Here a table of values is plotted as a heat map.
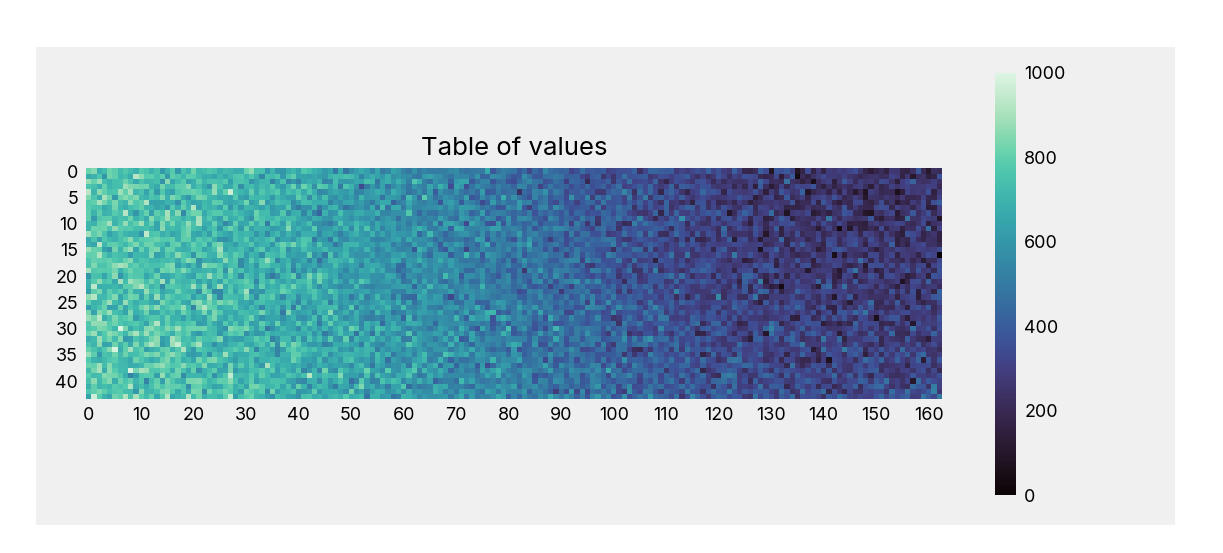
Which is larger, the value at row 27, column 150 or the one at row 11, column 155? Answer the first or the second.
the first
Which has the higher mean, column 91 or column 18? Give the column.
18
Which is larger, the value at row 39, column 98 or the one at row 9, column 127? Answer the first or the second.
the first
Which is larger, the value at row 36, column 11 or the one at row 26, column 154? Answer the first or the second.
the first
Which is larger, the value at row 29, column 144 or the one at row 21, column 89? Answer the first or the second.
the second
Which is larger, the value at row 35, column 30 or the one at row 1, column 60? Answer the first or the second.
the first
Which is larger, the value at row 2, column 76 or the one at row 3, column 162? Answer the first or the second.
the first
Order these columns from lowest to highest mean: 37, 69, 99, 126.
126, 99, 69, 37
